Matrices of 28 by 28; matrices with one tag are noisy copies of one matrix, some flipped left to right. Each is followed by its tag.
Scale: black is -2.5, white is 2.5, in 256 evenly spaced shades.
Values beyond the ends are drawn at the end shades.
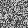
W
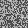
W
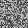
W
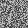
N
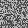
W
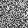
N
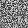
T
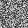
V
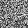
W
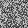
N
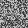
W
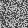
V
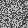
V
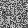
T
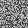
W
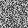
N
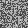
T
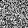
W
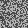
V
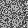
V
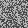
N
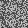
V
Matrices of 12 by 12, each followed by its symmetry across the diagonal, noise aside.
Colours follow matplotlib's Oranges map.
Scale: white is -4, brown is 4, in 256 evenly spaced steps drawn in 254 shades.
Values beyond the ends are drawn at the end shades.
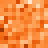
antisymmetric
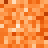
neither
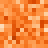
neither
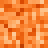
neither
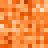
antisymmetric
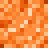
symmetric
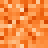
antisymmetric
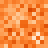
symmetric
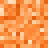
symmetric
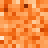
neither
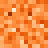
antisymmetric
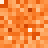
symmetric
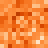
symmetric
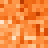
antisymmetric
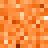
antisymmetric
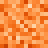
neither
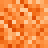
antisymmetric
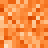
neither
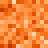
neither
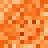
symmetric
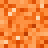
symmetric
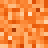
antisymmetric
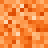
symmetric
